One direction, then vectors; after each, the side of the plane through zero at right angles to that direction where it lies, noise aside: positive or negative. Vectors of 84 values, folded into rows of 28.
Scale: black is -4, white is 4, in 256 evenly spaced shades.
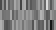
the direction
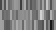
positive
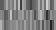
positive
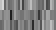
negative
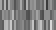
negative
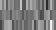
negative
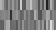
negative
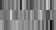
positive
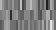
negative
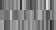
positive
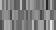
negative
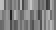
negative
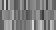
negative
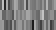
positive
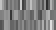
negative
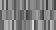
negative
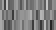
positive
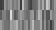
positive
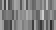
positive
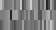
negative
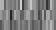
negative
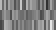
negative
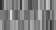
positive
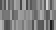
positive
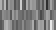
negative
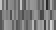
negative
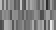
negative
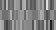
positive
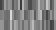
positive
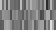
negative
